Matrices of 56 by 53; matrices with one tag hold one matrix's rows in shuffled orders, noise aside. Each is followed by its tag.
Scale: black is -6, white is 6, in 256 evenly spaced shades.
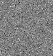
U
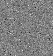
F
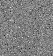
F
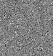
U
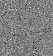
F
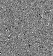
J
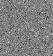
J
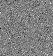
J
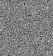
J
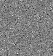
U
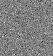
U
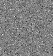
U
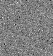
U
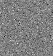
U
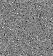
U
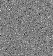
J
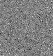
J
